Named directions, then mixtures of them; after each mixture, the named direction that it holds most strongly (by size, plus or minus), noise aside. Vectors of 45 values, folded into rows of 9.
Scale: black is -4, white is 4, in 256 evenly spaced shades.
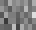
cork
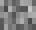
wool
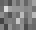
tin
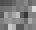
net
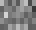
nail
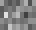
nail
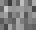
tin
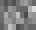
net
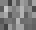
tin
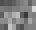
net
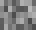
wool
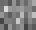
tin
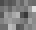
net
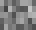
wool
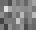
tin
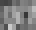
net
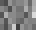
cork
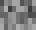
wool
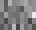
cork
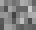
wool
